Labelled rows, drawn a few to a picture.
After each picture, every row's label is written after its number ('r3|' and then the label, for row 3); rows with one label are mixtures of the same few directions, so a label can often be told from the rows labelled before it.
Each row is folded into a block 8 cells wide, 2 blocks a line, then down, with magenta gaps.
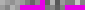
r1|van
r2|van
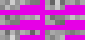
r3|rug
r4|van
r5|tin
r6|tin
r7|van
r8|tin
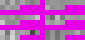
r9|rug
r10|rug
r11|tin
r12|van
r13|van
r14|van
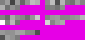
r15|rug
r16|van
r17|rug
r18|tin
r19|tin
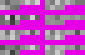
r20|tin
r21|rug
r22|van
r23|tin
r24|van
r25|van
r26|van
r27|van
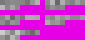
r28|rug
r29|van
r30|rug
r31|rug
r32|van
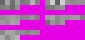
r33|van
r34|van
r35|tin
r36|rug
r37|tin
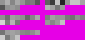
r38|tin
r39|van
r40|rug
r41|tin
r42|tin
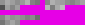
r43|rug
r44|tin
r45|tin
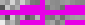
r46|rug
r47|tin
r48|rug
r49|van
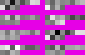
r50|rug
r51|rug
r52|van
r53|tin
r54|van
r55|rug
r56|van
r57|van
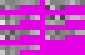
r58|tin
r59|tin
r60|rug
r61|van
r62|rug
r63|rug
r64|rug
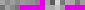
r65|tin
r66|van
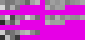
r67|rug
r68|tin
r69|rug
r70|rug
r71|tin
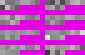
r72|tin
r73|van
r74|van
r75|tin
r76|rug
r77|tin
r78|rug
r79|rug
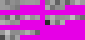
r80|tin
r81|rug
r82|van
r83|rug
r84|rug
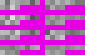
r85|van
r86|rug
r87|rug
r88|tin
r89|van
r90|tin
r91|rug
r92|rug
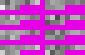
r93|rug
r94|tin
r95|rug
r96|rug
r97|van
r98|van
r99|tin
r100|rug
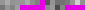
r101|rug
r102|van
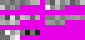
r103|rug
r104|rug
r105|van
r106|van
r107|tin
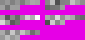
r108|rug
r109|rug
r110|tin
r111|rug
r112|rug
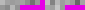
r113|van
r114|van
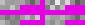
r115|van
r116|rug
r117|tin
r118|van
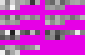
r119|van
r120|van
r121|van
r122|rug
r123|van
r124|van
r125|tin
